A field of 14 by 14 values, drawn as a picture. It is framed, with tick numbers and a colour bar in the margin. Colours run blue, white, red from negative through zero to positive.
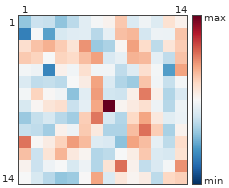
Rings spread out from the middle left. On average the colour sits 50% of the way up the scale. No single row or column stands out from its neighbours. The centre is the roughest part.
